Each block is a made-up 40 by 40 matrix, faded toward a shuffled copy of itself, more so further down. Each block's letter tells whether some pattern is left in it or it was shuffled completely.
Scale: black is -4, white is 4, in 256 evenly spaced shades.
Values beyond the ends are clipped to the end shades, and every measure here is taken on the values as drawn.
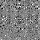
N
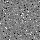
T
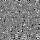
N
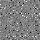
N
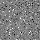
T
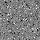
T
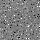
T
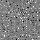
N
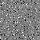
N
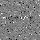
N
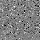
N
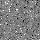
T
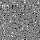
N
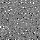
N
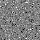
N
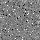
T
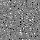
N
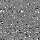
N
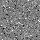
T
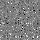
N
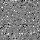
N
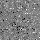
N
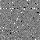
N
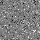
T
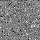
T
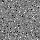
T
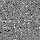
N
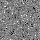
T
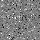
N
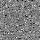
N
